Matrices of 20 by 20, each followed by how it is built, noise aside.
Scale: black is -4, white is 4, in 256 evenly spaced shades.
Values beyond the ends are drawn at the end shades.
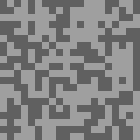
noise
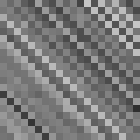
Toeplitz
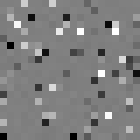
sparse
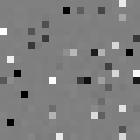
sparse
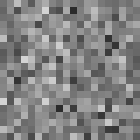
noise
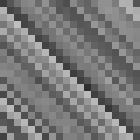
Toeplitz
